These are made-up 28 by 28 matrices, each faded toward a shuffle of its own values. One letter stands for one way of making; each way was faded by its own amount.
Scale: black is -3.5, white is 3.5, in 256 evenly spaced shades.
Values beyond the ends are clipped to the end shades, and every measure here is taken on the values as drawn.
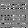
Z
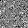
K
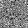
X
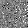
K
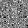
X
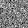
X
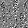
K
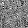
X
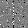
K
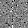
K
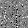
K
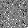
K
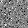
K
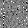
K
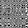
Z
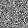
X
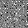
K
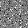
K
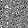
K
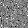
K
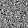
X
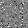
K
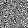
K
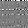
Z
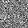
X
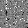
K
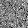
K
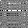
Z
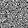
X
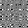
Z
